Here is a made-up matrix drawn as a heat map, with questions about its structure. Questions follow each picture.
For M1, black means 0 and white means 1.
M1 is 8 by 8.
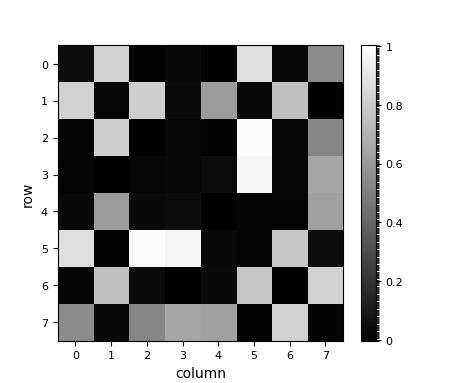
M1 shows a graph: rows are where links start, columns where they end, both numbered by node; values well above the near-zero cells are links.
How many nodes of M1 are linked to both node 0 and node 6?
3
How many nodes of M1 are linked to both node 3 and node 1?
0
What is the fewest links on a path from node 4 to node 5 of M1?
3
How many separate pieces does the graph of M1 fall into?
1
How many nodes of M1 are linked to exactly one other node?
0
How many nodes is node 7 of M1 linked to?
5
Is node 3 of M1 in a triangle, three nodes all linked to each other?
no
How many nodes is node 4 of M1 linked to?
2
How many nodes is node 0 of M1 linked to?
3
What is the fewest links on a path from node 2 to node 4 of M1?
2
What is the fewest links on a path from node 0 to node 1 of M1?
1
